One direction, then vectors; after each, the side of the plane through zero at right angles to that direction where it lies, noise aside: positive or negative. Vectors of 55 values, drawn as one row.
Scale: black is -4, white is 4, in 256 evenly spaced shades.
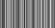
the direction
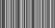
positive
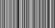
positive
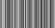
negative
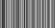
positive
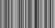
negative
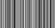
negative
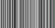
negative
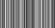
positive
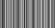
positive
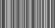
positive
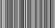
negative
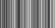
positive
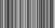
negative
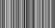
positive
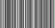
negative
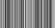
negative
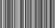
negative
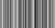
negative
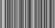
negative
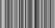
negative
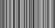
positive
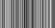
positive
